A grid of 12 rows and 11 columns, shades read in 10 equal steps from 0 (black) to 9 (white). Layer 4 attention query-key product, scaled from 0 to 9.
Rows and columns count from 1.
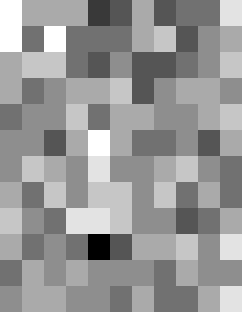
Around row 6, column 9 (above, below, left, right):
5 7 4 3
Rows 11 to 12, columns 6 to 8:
5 5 4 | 4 6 4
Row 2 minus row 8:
3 0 2 -1 -3 -3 1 0 -1 -1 2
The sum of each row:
57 61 54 59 60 56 63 62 62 54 56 59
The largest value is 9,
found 4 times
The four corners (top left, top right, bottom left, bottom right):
9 8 5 8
